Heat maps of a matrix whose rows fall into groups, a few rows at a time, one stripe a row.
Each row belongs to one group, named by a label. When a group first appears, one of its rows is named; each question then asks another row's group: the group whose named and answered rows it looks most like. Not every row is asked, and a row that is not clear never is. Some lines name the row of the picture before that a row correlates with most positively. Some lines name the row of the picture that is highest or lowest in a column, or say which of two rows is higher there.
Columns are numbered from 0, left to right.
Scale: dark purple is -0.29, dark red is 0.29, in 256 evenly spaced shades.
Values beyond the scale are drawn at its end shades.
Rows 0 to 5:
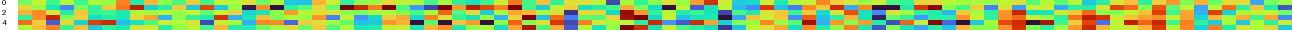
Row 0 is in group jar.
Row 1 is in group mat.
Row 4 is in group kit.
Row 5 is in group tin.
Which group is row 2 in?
tin
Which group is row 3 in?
tin
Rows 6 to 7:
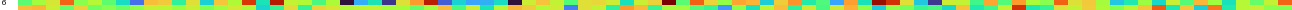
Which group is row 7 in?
tin
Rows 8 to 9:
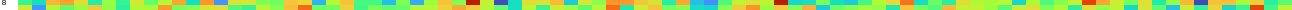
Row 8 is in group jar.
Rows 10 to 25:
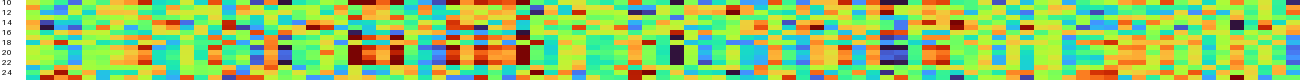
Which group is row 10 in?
mat
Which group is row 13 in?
mat
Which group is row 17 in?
mat
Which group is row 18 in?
tin
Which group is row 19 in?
mat
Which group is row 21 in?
mat
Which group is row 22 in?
mat
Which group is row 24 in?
tin
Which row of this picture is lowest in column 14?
25
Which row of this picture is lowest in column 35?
16
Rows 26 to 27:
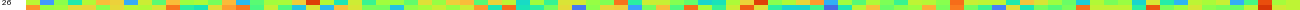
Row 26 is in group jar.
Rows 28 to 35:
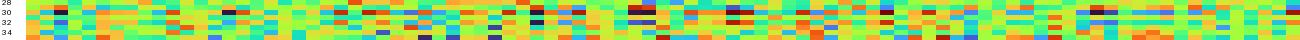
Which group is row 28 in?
mat
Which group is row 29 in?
tin
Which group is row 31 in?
kit
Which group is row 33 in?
kit
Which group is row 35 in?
kit
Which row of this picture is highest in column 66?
30
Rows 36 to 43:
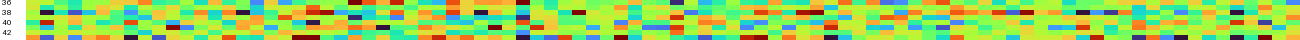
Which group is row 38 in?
jar
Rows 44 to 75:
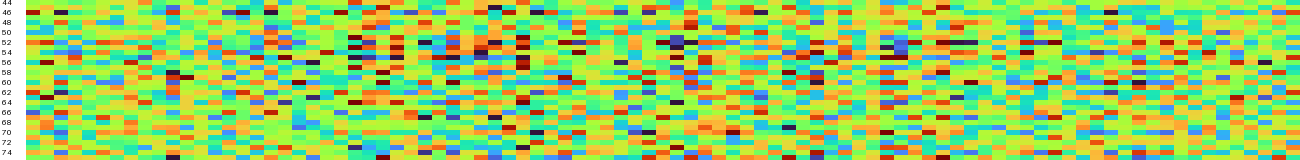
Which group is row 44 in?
mat
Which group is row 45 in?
kit
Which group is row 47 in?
kit
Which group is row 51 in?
mat
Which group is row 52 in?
kit
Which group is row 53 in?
mat
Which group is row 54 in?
jar
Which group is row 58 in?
kit
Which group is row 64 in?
mat
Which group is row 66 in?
tin
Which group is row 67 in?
kit
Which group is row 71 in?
kit
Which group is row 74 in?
kit
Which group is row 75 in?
kit
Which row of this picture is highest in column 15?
46
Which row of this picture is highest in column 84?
54
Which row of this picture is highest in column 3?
55
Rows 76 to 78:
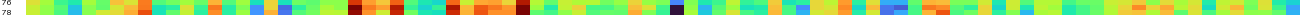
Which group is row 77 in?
mat
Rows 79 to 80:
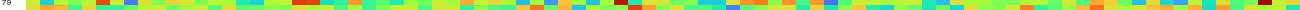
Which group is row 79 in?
jar
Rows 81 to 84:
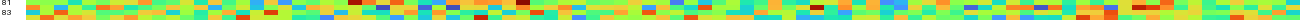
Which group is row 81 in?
mat
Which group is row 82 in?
kit
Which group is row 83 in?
tin
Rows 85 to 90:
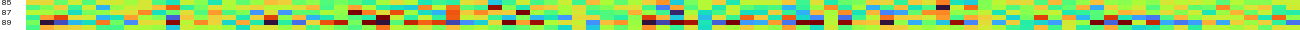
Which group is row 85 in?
kit
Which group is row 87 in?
mat
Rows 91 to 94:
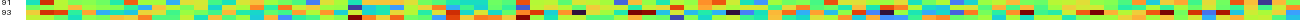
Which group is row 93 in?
tin
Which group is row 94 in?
mat
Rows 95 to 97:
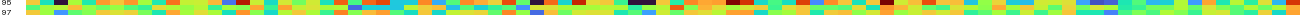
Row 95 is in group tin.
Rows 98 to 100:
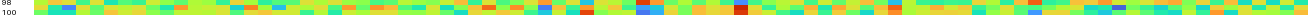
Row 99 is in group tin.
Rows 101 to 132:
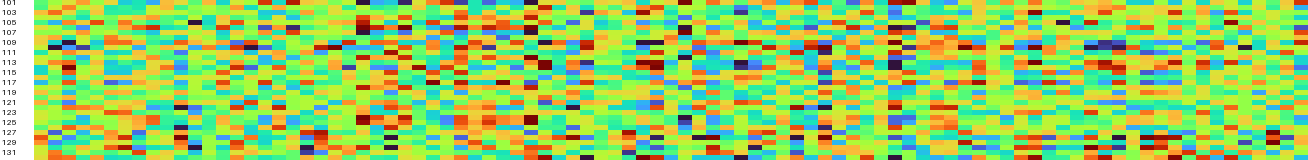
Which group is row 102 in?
tin
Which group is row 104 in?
mat
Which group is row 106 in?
mat
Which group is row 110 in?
jar
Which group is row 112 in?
mat
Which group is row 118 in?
mat
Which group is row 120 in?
tin
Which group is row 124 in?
mat
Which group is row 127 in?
jar
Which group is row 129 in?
jar
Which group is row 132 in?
tin
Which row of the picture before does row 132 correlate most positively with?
98
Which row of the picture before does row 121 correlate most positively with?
99
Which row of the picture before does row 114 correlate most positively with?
98
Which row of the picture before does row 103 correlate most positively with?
98
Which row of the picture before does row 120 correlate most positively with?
98
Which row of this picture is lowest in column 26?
101
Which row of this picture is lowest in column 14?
109
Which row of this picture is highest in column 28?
117
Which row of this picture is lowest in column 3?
110
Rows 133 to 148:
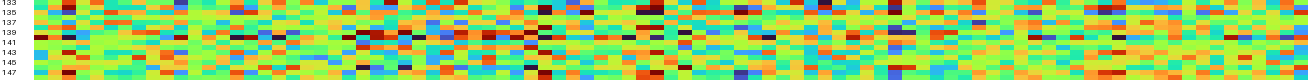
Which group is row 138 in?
tin
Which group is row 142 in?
mat
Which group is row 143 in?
tin
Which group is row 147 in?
tin
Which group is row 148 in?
tin
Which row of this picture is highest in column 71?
140
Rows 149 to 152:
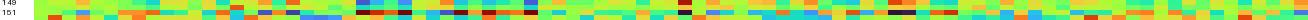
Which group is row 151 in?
mat
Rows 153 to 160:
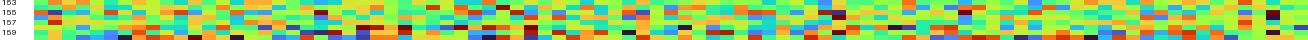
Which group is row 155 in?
jar
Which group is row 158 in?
mat
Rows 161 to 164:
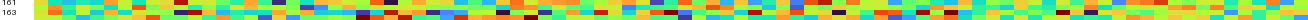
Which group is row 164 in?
mat
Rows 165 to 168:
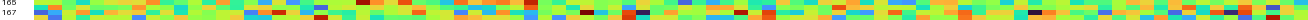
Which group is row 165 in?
mat
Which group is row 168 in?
jar
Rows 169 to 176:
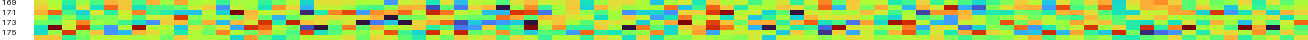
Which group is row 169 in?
kit
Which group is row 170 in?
kit
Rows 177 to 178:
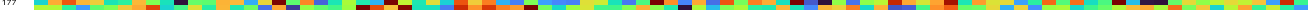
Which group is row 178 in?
mat
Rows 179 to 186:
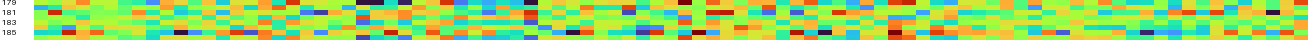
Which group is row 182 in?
mat
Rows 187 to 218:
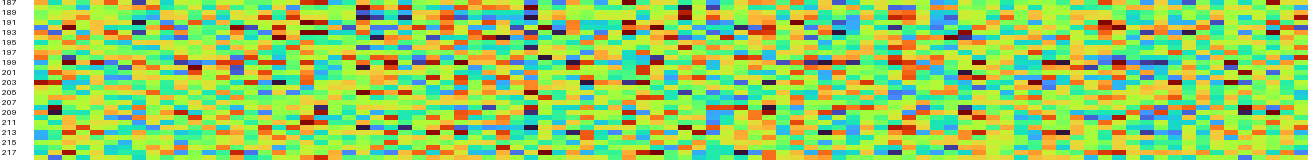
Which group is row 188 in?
mat
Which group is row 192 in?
tin
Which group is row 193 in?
jar
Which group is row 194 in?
kit
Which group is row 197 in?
tin
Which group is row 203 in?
tin
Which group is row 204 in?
kit
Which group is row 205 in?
mat
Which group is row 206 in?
tin
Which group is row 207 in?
jar
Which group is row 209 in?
jar
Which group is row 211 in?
jar
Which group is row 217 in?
tin
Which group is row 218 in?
jar
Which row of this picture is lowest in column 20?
208
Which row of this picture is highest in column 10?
209
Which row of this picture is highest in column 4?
199
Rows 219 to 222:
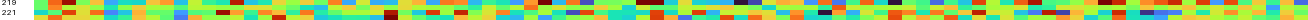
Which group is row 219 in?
tin
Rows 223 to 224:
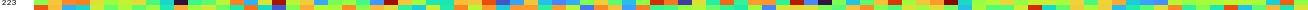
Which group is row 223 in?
kit
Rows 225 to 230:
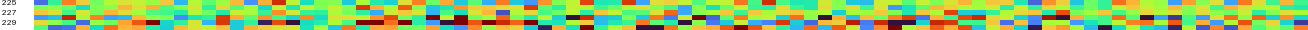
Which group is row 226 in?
mat
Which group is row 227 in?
kit
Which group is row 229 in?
mat
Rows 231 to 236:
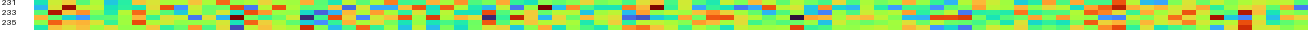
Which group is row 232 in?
tin
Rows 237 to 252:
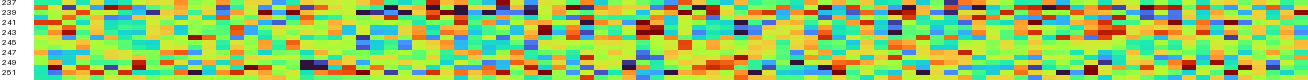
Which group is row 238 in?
kit
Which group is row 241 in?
tin
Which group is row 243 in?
tin
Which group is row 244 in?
kit
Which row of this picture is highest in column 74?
239
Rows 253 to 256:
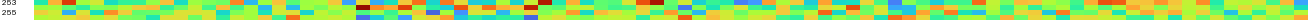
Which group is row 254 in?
mat
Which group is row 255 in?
kit
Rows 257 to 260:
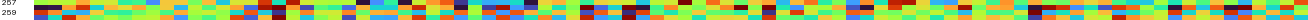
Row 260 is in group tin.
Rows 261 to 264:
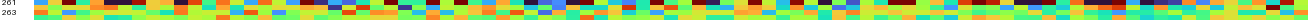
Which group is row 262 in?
jar
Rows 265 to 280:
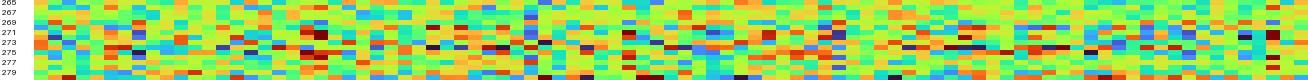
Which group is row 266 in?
jar
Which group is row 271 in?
jar
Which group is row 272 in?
jar
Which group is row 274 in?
kit
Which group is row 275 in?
jar
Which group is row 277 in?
mat
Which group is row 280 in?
tin
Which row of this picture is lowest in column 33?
274
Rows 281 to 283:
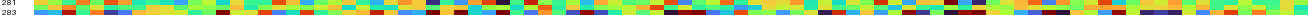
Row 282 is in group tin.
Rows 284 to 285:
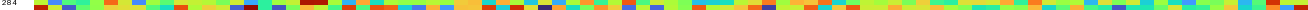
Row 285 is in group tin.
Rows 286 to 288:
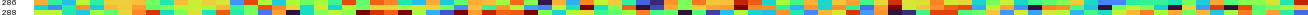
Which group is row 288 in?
mat
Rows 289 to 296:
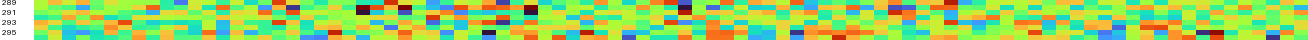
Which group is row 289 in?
kit
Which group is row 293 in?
kit
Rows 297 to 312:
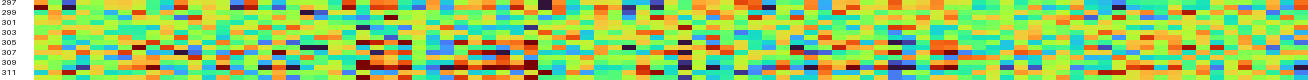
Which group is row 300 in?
kit
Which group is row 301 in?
kit
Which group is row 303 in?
tin
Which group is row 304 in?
kit
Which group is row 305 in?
mat
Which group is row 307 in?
kit
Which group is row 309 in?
mat
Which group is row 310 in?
mat
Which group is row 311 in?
tin
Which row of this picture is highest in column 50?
297
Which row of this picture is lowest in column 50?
311
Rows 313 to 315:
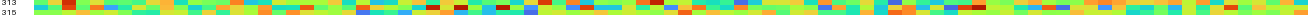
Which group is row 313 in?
tin
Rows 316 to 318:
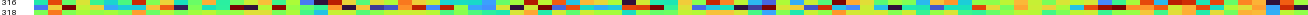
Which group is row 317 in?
tin
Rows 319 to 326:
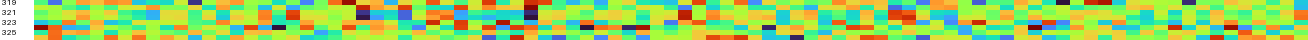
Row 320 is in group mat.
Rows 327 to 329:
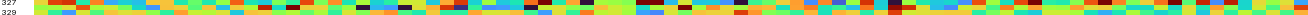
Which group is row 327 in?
tin
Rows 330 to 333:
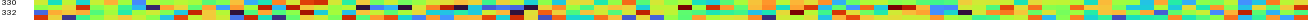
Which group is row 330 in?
jar
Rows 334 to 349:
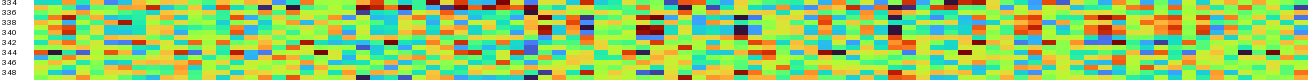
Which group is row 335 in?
mat
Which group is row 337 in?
tin
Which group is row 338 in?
kit
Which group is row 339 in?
tin
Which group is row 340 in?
tin
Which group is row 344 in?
jar
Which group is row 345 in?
tin
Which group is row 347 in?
kit
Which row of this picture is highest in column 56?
344
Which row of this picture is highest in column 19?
342
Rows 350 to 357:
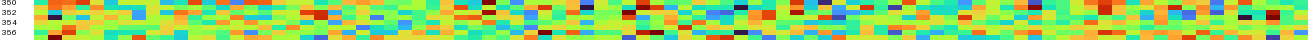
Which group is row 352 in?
jar
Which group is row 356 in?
tin
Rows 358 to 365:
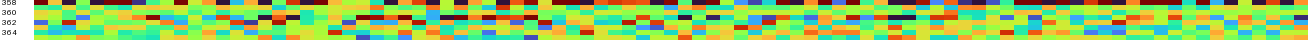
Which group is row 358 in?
kit
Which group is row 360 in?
kit
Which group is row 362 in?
tin
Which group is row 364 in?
jar
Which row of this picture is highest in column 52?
362
